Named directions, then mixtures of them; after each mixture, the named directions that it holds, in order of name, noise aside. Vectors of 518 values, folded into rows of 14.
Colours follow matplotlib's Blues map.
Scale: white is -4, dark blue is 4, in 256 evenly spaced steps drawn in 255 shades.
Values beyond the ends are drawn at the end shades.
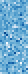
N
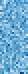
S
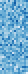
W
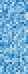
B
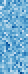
N, S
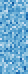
B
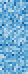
B, W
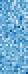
W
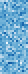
B, N, W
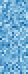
B, S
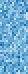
B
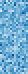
B, S, W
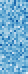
W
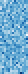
S, W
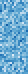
B, W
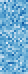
B, N, W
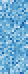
N, S, W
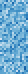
B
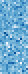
N
